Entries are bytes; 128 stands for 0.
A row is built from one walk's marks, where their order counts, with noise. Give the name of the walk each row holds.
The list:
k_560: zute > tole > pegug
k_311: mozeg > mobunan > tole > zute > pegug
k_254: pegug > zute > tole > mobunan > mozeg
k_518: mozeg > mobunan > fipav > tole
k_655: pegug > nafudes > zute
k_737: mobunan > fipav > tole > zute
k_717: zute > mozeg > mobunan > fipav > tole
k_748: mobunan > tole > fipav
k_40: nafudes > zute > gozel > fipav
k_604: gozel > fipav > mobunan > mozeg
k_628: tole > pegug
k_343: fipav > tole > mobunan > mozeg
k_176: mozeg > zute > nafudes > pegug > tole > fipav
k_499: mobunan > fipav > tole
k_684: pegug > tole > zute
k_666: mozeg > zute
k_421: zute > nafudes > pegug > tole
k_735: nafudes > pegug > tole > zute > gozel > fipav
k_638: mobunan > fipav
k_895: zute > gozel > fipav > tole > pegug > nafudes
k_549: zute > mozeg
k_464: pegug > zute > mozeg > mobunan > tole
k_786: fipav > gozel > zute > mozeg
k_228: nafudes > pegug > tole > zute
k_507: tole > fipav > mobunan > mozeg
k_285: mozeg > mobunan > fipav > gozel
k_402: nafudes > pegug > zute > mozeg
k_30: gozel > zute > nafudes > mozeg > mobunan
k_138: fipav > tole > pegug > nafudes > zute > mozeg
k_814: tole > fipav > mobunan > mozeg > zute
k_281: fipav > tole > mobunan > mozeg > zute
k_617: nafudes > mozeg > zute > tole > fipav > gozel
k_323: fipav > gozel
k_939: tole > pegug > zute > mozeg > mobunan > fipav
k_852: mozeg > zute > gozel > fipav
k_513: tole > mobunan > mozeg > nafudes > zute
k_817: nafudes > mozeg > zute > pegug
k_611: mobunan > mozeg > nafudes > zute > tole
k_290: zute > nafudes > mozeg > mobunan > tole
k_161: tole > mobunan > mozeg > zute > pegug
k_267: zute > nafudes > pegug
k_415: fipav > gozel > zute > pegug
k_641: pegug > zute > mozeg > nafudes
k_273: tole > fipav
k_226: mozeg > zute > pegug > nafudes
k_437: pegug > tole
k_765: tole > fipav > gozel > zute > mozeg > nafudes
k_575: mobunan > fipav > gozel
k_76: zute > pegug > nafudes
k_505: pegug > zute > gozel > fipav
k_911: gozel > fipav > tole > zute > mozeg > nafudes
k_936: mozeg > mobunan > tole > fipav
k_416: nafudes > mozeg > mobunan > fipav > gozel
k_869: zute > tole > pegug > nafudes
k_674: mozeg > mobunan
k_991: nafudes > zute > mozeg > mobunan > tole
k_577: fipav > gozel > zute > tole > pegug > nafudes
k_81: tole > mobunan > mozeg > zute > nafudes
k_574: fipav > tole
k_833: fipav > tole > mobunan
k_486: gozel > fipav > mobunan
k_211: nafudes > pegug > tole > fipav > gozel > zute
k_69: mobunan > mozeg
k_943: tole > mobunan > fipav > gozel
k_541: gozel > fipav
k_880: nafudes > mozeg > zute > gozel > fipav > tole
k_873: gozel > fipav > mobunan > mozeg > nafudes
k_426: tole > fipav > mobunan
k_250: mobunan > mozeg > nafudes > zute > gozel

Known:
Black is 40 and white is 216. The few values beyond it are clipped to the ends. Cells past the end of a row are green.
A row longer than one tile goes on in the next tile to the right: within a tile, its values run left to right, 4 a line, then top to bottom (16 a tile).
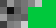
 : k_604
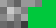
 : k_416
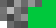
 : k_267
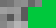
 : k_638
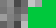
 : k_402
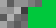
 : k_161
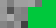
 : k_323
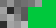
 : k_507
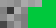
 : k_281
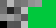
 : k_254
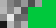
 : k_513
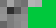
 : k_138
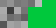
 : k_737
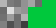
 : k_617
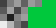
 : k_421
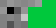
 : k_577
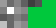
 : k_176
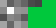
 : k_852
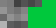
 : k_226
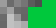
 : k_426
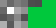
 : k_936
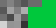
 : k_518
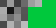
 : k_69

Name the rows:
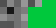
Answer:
k_873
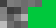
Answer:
k_76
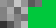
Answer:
k_505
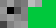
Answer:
k_786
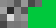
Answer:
k_81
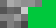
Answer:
k_464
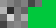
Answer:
k_765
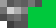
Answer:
k_311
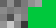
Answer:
k_611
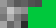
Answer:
k_285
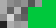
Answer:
k_814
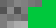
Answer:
k_486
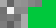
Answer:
k_40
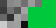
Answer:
k_717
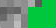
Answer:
k_833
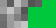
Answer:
k_273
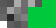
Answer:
k_560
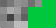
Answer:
k_748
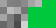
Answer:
k_228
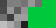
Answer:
k_290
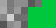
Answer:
k_943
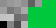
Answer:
k_655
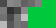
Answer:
k_895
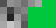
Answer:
k_499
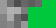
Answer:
k_666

